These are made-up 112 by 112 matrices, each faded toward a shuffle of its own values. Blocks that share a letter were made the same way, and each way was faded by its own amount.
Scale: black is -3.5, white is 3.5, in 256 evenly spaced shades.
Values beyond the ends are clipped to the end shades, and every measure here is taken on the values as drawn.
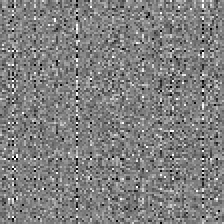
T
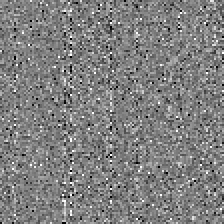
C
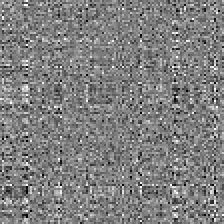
T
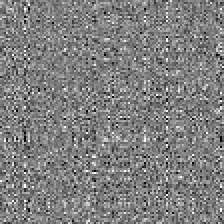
T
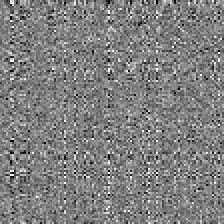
T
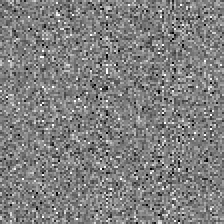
C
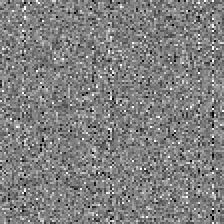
C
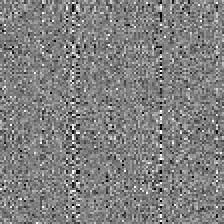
T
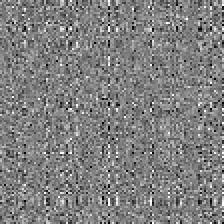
T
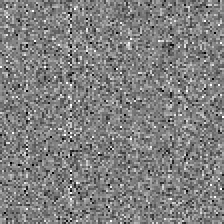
C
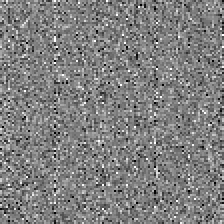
C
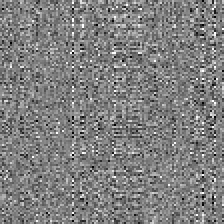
T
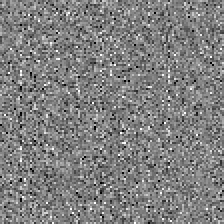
C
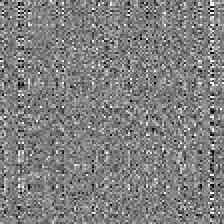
T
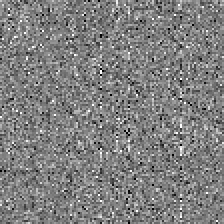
C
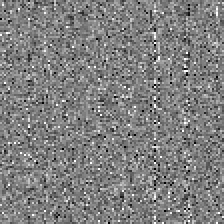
C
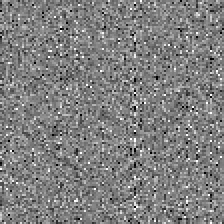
C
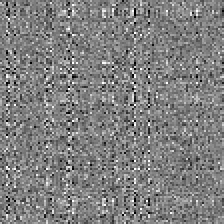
T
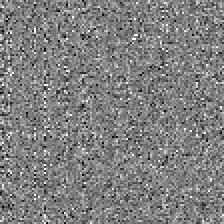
C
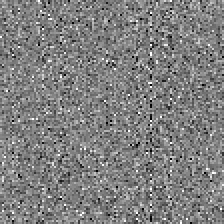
C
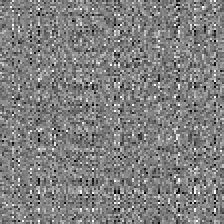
T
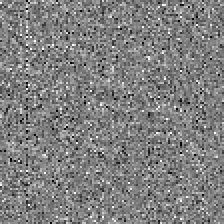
C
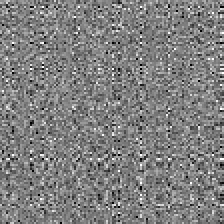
T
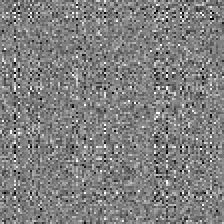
T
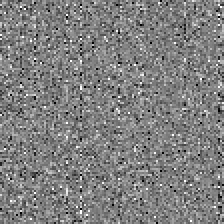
C
